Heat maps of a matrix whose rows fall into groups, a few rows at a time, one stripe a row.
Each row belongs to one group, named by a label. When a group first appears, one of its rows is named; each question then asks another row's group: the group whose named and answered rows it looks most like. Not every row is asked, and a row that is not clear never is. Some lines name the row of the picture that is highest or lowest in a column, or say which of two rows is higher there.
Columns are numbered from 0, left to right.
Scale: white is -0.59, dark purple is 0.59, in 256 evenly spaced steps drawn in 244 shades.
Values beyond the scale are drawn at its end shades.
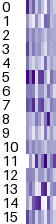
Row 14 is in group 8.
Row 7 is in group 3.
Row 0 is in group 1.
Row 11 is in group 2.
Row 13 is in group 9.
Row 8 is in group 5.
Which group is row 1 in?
5
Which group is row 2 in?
1
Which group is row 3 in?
1
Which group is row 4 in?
5
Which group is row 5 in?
3
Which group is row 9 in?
5
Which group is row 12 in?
1
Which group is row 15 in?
1
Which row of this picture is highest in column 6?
11
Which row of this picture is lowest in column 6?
14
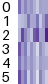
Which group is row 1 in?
2
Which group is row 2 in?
9
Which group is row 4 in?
1
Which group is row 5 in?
1
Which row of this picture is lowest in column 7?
1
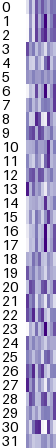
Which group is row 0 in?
2
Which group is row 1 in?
2
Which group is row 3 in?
1
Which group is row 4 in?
5
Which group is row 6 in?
2
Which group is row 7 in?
9
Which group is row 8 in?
8
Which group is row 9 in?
3
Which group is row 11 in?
5
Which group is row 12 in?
3
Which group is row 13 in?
1
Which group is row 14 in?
2
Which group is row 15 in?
5
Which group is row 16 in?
2
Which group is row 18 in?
8
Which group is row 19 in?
1
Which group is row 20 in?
9
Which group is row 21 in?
1
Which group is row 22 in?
3
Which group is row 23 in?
2
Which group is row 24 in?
1
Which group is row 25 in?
5
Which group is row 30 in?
8
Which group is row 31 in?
9
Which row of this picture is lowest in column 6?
30
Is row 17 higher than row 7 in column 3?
Yes
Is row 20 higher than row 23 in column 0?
Yes
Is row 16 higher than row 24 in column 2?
No
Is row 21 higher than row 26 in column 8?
No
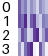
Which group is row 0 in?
1
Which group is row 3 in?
8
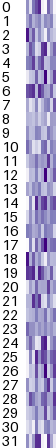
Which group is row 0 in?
8
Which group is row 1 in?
5
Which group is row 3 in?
9
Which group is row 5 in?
2
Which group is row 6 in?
3
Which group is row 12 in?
2
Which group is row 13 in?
8
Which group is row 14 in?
2
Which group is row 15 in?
2
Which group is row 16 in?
5
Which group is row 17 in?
2
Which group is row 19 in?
3
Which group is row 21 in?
8
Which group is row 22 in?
2
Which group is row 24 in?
9
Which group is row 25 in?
2
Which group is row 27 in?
5
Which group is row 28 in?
9
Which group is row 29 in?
2
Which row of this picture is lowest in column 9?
0
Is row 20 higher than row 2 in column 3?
Yes
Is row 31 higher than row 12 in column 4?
Yes
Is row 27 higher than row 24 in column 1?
No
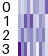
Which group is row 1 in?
8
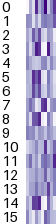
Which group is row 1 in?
9
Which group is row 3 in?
8
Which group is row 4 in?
9
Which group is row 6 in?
8
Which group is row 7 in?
9
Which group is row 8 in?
8
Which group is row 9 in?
1
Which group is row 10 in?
2
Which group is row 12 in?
2
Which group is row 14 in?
8
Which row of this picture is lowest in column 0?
0
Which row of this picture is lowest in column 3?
7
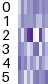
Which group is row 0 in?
2
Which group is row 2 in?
8
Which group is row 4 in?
1
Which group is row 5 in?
9
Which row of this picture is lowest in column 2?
5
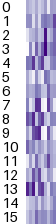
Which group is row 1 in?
9
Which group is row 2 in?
2
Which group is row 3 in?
2
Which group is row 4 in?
3
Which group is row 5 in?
5
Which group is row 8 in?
3
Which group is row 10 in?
1
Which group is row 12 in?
8
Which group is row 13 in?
3
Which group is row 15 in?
2
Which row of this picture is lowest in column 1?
7
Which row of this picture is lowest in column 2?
5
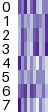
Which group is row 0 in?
3
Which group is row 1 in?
9
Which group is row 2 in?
9
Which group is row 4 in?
1
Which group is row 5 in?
5
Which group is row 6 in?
3
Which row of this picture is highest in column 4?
6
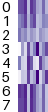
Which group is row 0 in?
3
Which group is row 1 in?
3
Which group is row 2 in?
1
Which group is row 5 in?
2
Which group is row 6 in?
3
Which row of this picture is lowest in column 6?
4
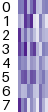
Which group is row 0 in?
3
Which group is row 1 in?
8
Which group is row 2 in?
1
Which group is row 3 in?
3
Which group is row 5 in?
3
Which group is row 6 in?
8
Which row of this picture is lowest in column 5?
1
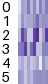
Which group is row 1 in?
2
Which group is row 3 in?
3
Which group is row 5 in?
9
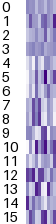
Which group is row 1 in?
9
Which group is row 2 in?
2
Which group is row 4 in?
5
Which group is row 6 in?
5
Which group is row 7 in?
8
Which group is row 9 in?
9
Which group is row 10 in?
2
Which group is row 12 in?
3
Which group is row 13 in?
8
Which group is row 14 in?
1
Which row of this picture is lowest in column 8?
11
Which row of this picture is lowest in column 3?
9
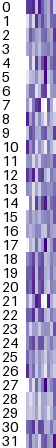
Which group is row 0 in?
3
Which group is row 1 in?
2
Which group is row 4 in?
2
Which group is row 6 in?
9
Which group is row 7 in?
8
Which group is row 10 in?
1
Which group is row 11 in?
9
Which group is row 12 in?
3
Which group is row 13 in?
9
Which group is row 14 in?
2
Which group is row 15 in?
9
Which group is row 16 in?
8
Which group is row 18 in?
3
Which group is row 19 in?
3
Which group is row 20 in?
3
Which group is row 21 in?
8
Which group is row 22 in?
3
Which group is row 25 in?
1
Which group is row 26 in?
1
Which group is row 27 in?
2
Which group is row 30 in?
3
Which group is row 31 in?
9
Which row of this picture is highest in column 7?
21
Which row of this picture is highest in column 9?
31
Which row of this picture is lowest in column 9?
7
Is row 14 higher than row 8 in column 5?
Yes
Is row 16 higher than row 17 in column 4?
Yes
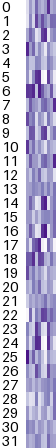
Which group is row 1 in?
2
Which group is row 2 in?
9
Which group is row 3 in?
1
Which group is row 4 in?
8
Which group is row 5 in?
8
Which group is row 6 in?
3
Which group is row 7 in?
9
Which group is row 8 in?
1
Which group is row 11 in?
9
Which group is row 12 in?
8
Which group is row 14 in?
9
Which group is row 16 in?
9
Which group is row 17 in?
8
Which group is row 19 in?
1
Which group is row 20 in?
8
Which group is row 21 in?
2
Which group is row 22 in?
2
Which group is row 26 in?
8
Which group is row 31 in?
8
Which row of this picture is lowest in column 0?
22
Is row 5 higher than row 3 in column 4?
Yes
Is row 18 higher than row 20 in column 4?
Yes
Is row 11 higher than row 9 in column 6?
No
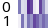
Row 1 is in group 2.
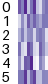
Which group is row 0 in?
3
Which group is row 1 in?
2
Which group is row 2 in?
5
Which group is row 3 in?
8
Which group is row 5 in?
3
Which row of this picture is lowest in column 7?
0
